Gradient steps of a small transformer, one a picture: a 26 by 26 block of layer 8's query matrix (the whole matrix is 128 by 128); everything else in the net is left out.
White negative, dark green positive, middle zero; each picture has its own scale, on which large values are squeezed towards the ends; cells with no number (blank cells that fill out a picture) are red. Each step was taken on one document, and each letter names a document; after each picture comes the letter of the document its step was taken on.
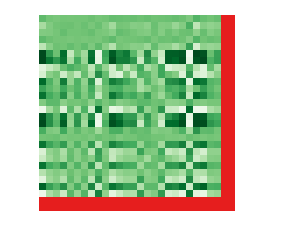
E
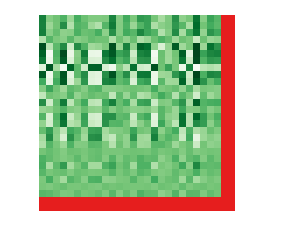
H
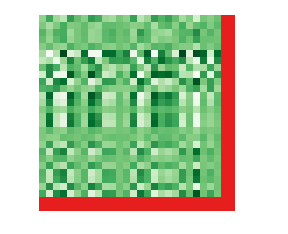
H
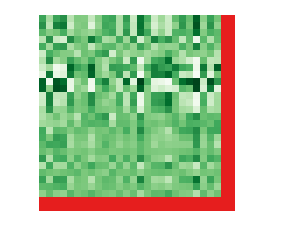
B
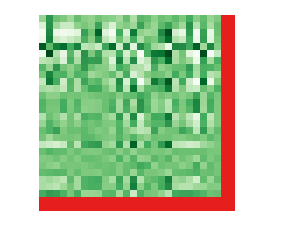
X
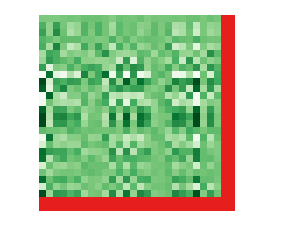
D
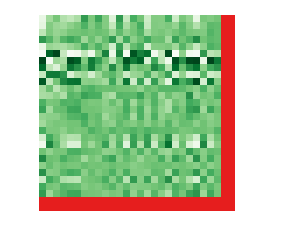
D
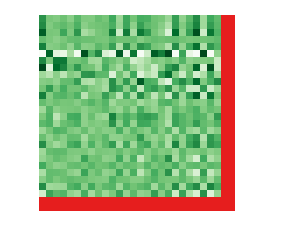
X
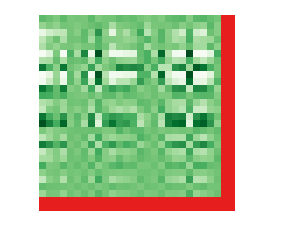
E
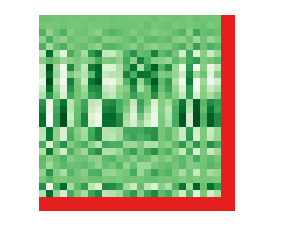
H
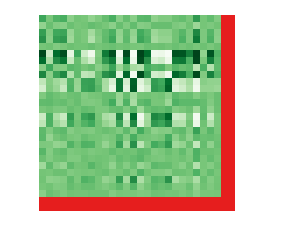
B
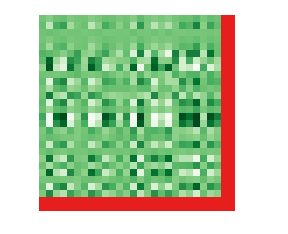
H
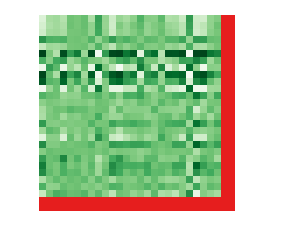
E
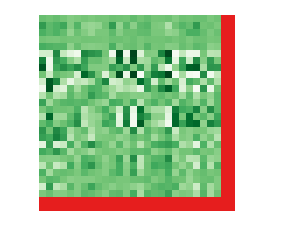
X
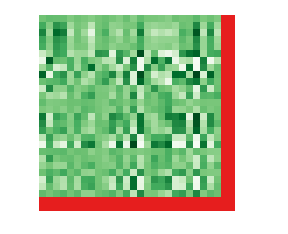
B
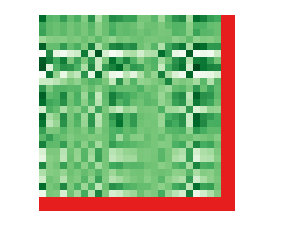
E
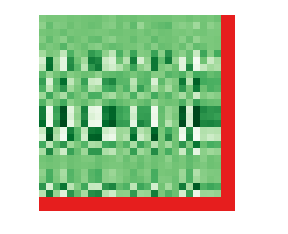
H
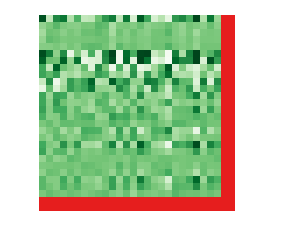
X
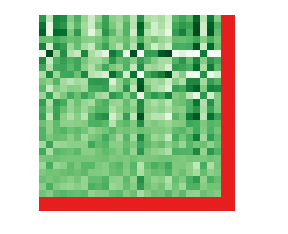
X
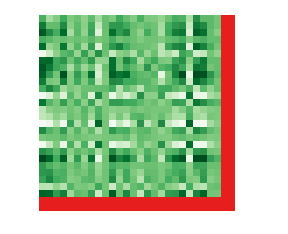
E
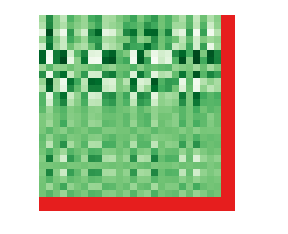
H
